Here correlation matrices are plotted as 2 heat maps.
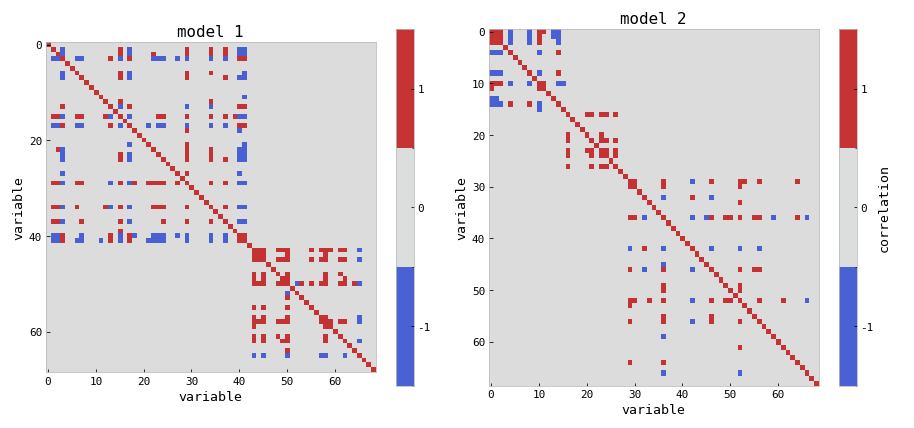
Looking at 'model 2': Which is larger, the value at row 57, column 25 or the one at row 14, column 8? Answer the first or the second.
the second
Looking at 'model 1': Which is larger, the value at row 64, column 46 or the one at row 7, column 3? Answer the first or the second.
the first
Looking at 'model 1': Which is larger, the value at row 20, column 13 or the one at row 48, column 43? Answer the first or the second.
the second
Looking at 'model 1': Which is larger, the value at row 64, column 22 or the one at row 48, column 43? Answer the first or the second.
the second
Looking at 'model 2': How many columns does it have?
69
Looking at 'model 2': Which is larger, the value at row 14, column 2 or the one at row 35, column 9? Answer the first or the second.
the second
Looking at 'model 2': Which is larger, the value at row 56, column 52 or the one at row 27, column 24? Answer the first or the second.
the first
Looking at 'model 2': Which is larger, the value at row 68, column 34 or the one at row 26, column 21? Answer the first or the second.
the second
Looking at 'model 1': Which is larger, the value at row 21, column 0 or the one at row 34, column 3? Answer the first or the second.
the first
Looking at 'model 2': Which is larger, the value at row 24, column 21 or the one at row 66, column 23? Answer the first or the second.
the first
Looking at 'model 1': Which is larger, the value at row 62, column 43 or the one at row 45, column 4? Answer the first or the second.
the first
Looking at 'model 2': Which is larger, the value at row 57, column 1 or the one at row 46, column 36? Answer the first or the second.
the second
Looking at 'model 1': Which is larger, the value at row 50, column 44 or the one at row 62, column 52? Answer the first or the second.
the first
